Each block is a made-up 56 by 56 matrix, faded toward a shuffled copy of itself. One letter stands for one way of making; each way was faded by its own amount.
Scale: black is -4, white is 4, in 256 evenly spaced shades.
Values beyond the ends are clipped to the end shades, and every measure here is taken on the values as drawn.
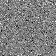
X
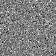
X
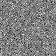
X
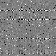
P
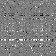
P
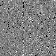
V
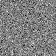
X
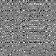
P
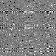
P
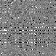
P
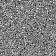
X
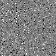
V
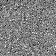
X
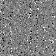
V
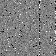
V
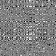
P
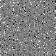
V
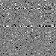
P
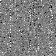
V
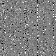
V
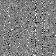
V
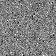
X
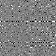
P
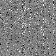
V
